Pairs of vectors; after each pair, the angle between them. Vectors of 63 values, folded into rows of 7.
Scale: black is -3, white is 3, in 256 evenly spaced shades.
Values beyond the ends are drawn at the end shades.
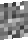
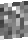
orthogonal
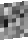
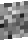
orthogonal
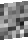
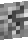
partly aligned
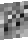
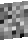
partly opposed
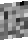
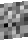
orthogonal
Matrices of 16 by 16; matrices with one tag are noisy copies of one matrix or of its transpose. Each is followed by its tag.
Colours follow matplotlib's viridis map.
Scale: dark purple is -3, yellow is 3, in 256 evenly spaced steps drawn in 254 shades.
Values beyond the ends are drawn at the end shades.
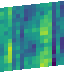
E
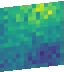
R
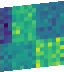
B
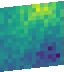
R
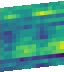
E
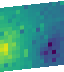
R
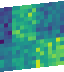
B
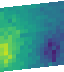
R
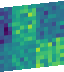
B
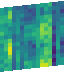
E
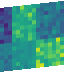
B
